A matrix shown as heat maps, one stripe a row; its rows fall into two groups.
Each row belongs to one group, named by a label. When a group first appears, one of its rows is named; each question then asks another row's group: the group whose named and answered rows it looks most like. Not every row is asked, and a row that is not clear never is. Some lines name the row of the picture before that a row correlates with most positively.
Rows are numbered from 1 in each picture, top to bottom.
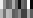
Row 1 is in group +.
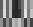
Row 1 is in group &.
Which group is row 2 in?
&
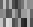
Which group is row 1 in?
&
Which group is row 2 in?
+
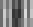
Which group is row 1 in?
&
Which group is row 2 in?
&
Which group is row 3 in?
&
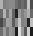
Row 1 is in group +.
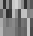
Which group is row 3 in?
+
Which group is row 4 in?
+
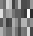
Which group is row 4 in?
+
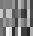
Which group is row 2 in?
+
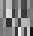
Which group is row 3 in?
+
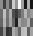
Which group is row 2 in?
&
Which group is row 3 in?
&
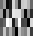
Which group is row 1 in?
+
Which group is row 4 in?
&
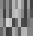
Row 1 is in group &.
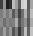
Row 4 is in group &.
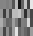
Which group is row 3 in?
+
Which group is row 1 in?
&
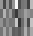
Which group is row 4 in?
&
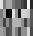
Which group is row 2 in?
+
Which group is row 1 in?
+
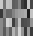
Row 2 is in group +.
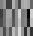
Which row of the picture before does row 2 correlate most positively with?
2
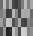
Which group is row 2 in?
+
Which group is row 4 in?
+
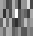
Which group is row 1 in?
+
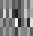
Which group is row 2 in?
&
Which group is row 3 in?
&
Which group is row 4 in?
&
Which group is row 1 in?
&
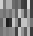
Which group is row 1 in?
+
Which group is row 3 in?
+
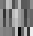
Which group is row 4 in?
&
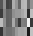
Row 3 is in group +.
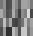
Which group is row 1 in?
+
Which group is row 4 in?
+
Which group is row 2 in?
+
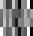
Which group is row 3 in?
&
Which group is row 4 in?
+
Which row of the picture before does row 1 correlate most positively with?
2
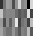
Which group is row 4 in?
+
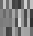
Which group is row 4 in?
+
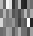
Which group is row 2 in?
&
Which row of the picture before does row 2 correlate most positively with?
1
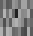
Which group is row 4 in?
+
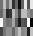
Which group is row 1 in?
&
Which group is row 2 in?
+
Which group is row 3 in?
+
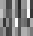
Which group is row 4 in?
+
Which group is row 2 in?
+
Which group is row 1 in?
+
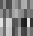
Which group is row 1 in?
+
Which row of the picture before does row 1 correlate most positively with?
4
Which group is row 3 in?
+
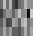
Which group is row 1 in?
&
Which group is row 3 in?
+
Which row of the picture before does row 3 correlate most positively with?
1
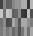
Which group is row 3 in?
+
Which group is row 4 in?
&
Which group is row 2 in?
+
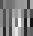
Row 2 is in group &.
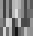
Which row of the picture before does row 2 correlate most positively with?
4
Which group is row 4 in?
&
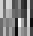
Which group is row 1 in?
+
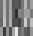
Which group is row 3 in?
&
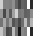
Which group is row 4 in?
+
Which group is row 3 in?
&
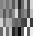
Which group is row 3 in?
+
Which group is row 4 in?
&
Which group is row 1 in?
&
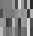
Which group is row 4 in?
+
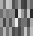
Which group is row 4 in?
&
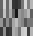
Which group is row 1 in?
&
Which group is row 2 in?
&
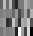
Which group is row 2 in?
&
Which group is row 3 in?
+
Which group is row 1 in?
&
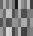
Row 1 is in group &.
